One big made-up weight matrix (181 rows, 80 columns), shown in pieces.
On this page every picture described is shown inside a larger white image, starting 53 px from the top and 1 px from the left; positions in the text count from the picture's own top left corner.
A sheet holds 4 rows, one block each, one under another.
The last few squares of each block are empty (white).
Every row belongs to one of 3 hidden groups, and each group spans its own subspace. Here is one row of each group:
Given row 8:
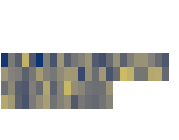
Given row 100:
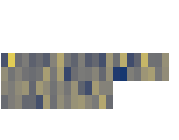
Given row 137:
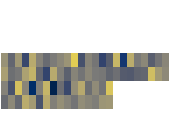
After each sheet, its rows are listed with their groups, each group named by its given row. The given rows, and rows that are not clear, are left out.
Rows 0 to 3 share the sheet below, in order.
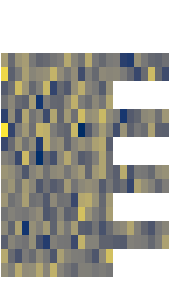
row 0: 137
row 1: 137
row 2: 8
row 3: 137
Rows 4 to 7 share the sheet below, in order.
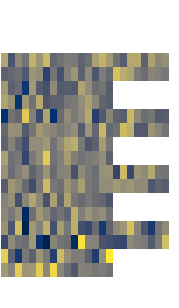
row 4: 100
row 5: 8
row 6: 137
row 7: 137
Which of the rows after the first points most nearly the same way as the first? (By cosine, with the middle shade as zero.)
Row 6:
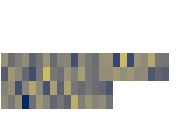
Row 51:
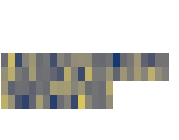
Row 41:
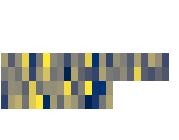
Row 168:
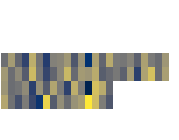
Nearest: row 41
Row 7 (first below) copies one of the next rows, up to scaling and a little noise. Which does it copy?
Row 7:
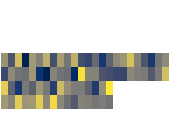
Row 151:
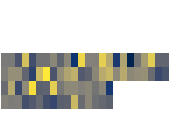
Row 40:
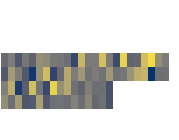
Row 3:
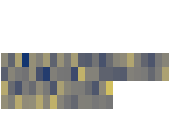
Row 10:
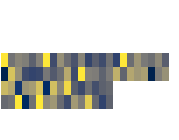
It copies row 3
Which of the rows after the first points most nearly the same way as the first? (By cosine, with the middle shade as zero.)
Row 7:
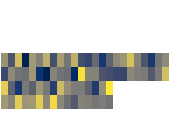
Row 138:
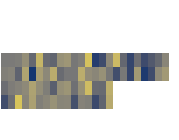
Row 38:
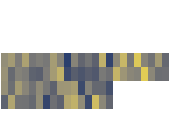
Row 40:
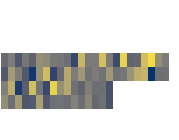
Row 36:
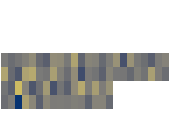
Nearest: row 138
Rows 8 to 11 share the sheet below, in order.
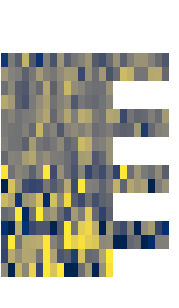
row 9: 100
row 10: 137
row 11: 100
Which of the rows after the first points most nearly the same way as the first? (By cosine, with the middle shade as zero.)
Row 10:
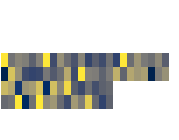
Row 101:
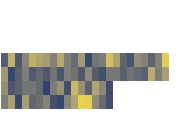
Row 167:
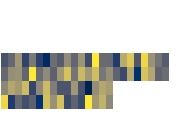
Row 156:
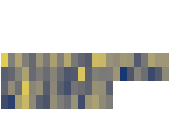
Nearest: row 156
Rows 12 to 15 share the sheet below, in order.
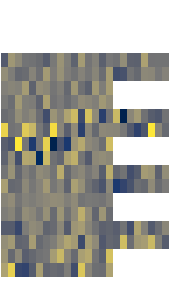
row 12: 100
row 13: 137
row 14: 100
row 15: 8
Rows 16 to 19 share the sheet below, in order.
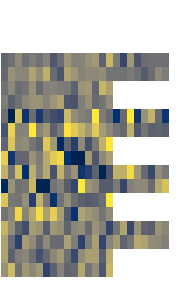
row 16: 100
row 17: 100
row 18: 137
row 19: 8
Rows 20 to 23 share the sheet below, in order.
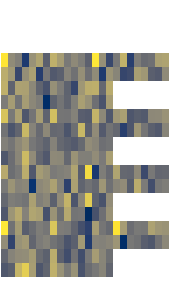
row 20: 8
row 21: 8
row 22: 100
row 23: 8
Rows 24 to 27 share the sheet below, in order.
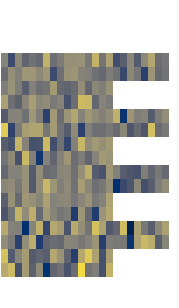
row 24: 100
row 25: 137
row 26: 100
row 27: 8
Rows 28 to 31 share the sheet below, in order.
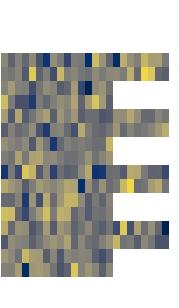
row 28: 100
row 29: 137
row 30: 8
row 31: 137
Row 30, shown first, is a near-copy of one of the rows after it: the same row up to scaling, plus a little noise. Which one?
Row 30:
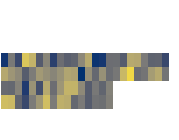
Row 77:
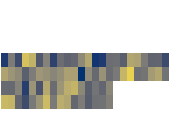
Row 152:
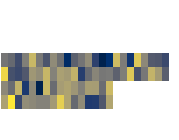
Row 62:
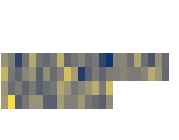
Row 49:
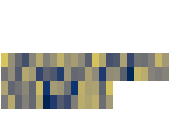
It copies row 77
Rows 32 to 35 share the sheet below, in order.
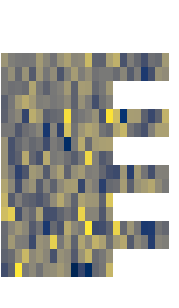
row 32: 100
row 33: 100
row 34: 8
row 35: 100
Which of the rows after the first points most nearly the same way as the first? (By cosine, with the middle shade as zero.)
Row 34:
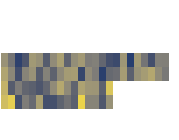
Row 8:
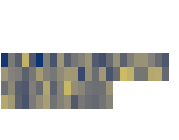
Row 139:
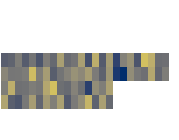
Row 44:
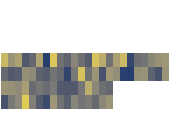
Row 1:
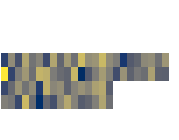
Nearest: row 8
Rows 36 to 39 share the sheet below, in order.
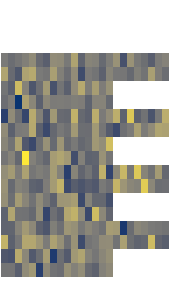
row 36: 137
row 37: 137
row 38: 100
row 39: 137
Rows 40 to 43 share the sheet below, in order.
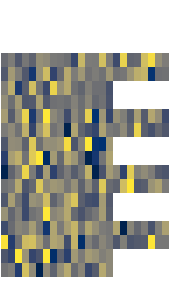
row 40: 137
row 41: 100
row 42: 8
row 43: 137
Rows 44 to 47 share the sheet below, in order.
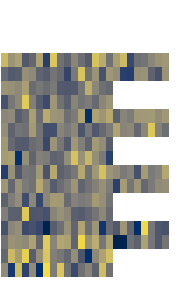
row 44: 8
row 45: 100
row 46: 137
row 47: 100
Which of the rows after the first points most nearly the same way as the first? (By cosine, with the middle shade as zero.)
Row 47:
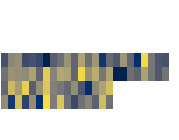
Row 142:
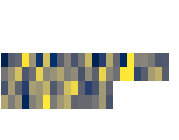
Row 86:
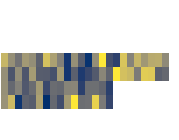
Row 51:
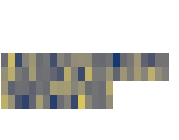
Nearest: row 142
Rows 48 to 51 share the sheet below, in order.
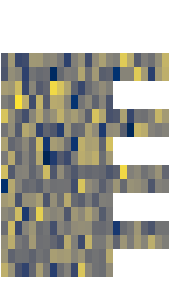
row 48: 137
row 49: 8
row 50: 137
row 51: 8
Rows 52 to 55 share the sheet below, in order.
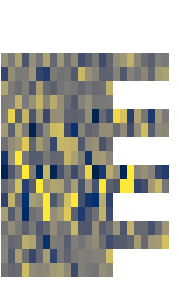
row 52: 137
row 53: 100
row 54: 8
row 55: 137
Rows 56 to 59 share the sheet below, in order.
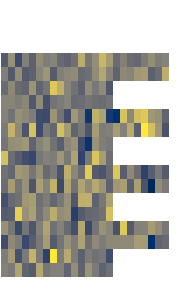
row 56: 137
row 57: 100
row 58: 100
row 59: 137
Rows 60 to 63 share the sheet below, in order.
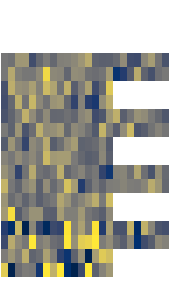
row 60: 100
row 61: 8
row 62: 8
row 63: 100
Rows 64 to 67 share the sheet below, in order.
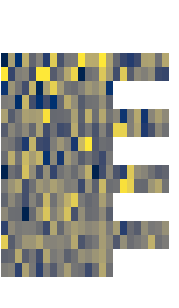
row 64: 137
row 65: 100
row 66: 8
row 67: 137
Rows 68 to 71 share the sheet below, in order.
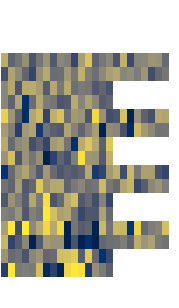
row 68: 137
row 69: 8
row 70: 8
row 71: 100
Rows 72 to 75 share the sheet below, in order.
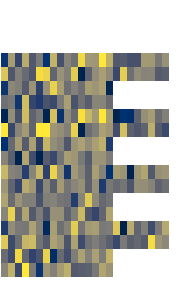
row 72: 137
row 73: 137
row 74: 8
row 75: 137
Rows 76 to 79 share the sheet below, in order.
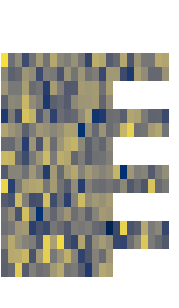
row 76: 8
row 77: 8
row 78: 137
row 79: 100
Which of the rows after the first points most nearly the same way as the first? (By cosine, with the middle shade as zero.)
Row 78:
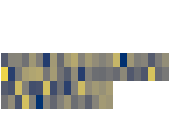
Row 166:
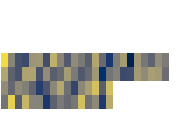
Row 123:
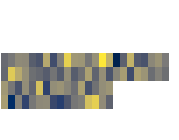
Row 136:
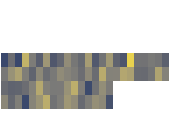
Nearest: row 166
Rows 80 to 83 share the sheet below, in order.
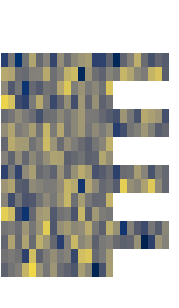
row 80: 8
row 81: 100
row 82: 8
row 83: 100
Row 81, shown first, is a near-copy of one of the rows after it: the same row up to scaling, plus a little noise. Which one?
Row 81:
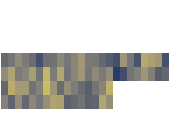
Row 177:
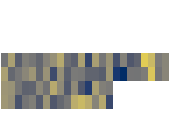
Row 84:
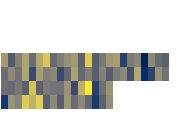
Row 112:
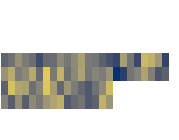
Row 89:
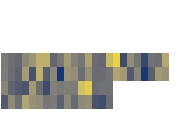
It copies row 112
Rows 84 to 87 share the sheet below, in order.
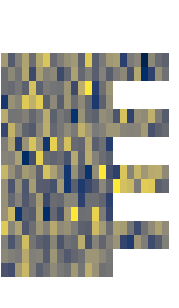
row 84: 100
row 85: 137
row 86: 100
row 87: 8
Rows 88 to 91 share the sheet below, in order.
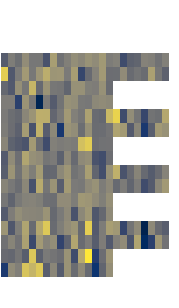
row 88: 137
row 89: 100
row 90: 100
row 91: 100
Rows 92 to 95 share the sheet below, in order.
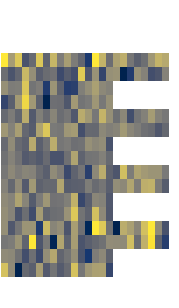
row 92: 8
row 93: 137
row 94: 100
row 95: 100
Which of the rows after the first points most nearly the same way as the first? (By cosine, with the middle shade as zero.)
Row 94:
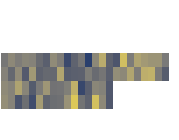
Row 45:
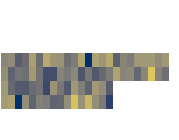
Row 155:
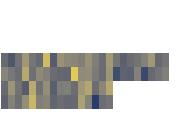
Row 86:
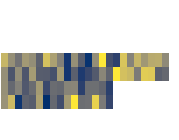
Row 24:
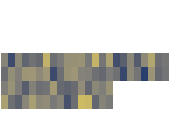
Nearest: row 86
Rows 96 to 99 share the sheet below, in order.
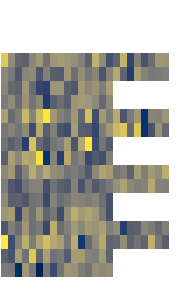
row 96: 8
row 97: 100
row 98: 100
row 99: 137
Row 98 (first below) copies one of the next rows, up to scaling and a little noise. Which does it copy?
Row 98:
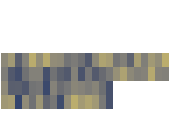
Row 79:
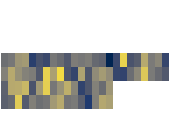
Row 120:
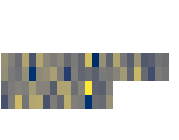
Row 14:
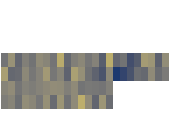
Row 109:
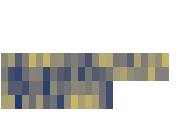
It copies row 109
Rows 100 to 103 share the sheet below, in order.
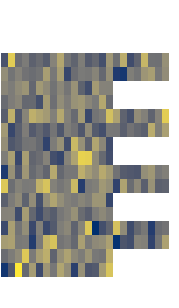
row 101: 100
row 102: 137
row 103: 100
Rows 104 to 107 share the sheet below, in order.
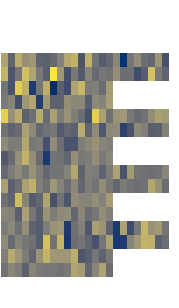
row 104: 137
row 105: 8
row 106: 137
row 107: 100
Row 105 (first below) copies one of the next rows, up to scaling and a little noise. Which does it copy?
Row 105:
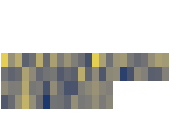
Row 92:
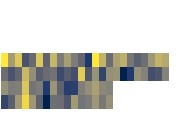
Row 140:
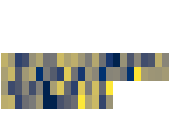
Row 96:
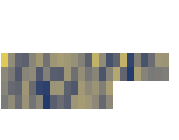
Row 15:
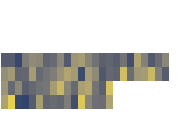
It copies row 92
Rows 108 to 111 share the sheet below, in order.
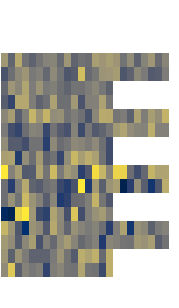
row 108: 8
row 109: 100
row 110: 8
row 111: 8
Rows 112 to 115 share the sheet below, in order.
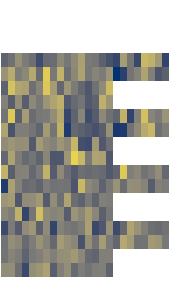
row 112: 100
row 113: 100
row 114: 137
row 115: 8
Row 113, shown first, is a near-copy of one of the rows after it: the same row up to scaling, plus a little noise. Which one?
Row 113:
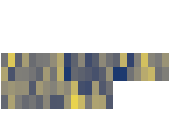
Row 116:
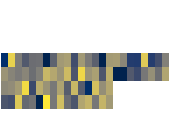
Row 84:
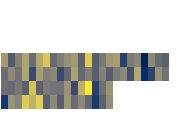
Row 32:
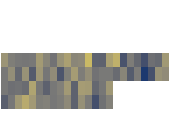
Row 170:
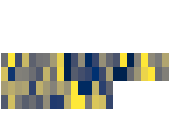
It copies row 170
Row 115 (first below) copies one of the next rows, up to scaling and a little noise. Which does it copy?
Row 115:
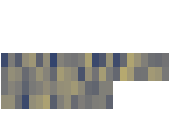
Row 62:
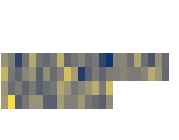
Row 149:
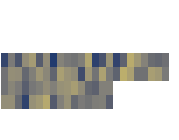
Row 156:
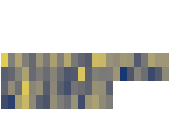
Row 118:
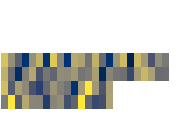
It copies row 149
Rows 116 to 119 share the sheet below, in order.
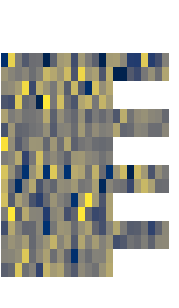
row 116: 100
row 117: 137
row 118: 8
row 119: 100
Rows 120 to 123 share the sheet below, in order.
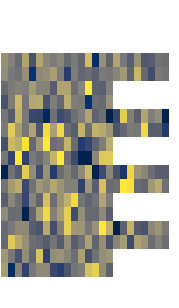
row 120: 100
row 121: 100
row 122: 8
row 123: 8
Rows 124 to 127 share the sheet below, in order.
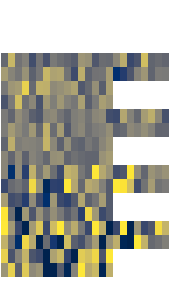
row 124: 100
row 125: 100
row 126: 100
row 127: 8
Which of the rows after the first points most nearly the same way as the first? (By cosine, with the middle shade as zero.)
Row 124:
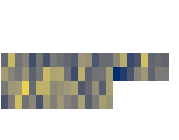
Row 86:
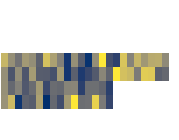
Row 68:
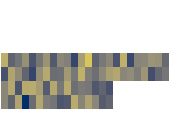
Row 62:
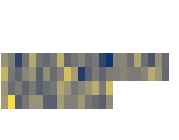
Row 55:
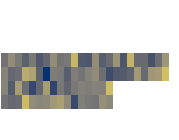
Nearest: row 68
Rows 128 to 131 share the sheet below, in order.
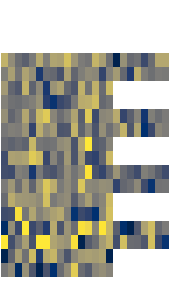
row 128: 8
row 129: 100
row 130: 100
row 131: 137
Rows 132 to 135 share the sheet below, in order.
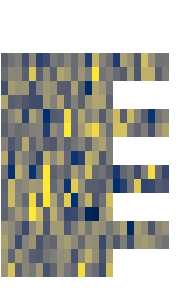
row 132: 100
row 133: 100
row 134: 100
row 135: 8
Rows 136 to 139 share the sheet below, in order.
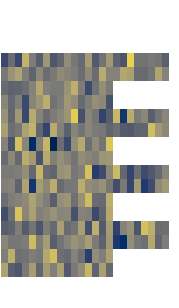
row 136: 8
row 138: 100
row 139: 100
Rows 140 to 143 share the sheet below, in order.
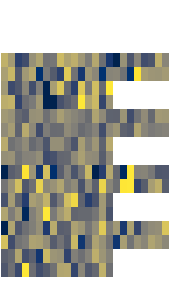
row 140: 8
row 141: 8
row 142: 8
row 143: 137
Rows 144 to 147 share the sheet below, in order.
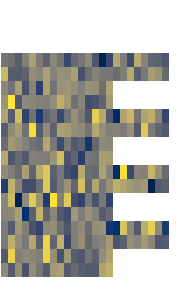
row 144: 8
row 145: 100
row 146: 137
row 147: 100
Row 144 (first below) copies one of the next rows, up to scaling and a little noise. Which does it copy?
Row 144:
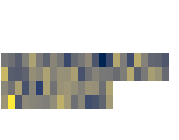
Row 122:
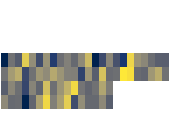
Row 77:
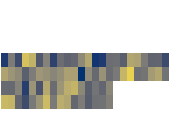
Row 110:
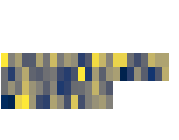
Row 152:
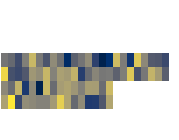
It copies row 152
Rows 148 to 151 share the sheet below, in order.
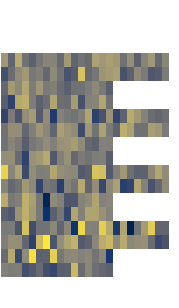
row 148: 8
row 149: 8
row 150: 8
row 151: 137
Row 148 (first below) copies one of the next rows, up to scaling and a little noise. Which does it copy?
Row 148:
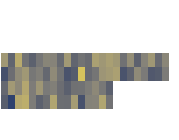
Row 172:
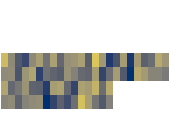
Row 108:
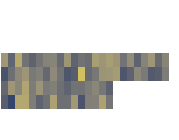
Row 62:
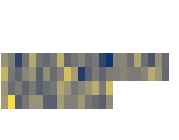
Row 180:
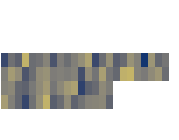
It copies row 108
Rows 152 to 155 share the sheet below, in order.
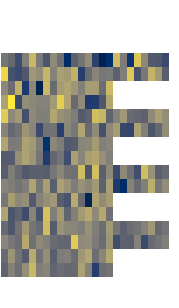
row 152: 8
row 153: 8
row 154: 100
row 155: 100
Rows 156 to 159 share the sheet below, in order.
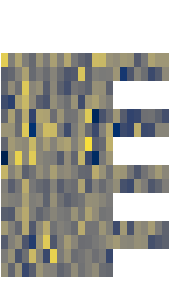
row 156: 8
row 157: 100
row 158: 8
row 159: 137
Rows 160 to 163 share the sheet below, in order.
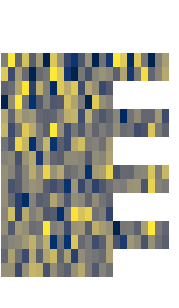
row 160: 100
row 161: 137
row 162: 100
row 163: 100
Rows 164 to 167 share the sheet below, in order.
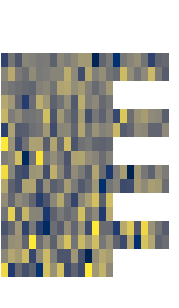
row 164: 8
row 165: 137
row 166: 8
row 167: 100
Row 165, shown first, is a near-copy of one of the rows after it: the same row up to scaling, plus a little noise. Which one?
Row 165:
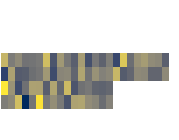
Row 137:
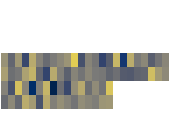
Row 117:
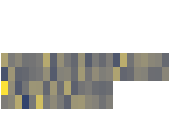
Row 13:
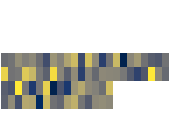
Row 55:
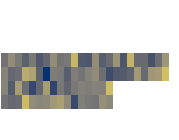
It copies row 117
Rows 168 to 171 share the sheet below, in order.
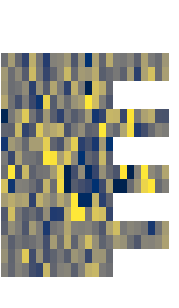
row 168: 100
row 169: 8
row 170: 100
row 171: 100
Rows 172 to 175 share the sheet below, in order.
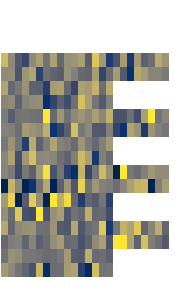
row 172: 8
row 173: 100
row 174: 137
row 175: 100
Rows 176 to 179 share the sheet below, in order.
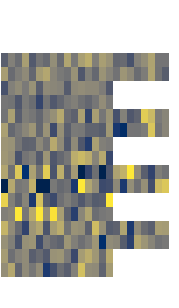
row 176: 137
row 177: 100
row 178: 137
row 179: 8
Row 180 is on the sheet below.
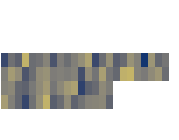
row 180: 8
